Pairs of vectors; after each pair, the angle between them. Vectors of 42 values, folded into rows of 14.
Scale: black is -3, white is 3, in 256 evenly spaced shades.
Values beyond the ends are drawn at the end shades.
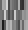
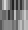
partly aligned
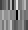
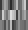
partly aligned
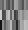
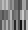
orthogonal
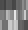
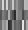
partly opposed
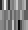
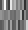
partly aligned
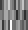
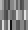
nearly opposite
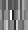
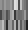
partly opposed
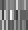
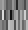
nearly opposite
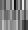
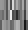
partly aligned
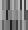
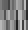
orthogonal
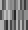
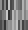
orthogonal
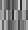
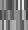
partly aligned
